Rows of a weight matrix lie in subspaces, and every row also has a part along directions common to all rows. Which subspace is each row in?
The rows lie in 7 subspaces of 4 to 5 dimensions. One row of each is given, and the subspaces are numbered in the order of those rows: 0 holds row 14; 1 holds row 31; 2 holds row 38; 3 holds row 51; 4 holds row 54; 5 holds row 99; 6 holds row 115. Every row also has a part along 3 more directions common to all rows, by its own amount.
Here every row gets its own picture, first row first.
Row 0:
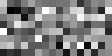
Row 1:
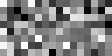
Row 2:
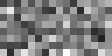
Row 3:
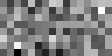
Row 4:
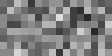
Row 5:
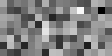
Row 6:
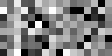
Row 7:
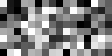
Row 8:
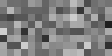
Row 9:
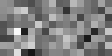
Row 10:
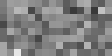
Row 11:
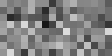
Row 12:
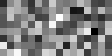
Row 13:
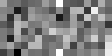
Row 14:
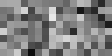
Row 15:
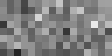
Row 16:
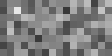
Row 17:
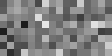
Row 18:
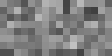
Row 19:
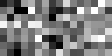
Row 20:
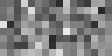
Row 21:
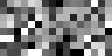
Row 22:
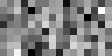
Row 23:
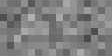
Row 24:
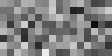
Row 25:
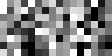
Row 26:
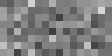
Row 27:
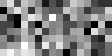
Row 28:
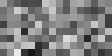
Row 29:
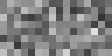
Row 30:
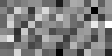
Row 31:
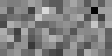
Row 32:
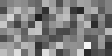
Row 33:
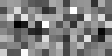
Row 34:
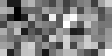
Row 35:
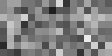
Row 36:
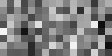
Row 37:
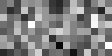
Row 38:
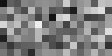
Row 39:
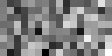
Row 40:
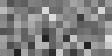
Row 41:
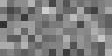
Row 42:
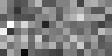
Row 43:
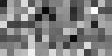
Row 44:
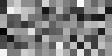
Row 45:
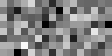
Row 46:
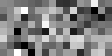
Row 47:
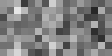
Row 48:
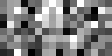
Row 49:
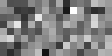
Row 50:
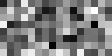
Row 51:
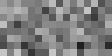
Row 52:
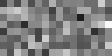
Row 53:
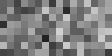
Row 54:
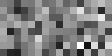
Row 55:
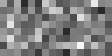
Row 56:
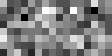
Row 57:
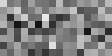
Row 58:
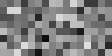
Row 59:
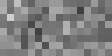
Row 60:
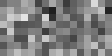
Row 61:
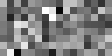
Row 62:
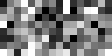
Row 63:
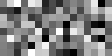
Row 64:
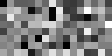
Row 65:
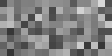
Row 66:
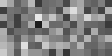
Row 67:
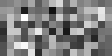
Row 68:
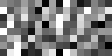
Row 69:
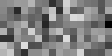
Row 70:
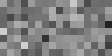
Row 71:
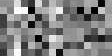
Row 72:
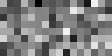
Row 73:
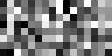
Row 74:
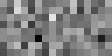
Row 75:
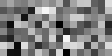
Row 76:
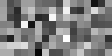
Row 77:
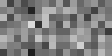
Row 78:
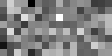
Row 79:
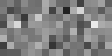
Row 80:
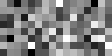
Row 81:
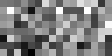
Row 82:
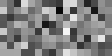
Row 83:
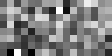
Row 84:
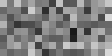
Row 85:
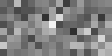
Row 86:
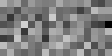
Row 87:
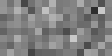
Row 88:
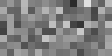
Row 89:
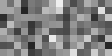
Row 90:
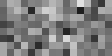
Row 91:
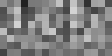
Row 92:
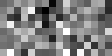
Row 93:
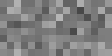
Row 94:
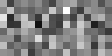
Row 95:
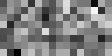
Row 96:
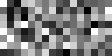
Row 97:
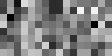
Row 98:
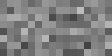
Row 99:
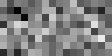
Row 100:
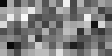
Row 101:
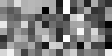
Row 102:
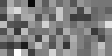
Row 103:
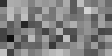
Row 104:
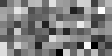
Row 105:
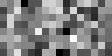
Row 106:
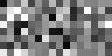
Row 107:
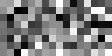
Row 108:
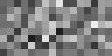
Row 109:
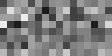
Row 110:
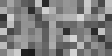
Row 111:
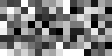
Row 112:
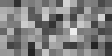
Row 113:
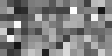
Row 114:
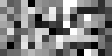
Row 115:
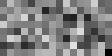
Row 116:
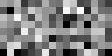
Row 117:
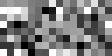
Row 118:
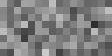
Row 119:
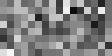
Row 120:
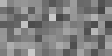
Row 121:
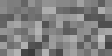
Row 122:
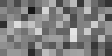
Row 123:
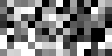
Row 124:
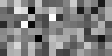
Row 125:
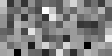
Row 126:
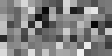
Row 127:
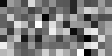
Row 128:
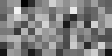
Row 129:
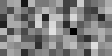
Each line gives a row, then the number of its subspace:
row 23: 0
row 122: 5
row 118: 4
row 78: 0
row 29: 0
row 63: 1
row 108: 1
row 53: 3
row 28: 1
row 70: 6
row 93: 5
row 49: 6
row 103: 4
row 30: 1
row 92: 4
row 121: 2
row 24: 4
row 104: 0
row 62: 3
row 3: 0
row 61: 3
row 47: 3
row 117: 3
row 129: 5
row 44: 4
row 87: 3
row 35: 0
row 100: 5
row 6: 2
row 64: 5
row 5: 3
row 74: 2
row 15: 0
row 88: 6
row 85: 5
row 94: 5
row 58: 6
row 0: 4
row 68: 4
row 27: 2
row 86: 1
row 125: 3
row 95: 0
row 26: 0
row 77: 5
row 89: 1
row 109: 5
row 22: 5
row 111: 1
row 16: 2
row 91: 6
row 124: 2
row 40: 3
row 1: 2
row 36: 2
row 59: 2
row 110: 4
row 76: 6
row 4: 5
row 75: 4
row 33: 2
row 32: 1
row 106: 1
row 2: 6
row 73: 3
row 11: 4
